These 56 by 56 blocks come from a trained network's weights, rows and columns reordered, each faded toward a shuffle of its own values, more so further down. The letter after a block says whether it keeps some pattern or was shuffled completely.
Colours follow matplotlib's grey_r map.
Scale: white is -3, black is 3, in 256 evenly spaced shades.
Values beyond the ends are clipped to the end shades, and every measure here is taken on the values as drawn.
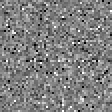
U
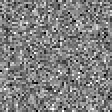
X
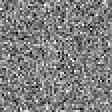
X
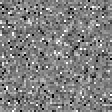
U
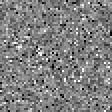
X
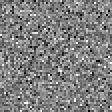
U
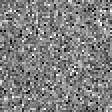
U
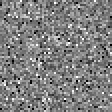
U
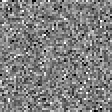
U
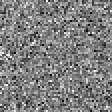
X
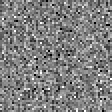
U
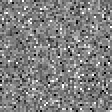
U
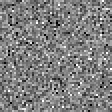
X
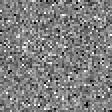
U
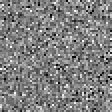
X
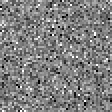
X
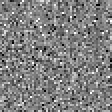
U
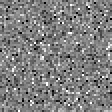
X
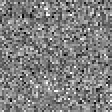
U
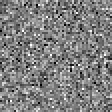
X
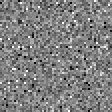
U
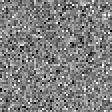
X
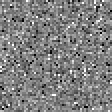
X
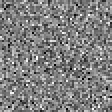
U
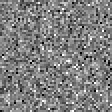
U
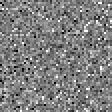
X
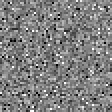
U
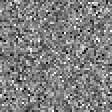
X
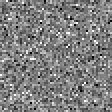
X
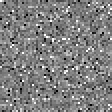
U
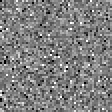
X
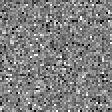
U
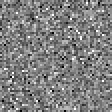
X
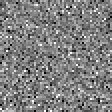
X
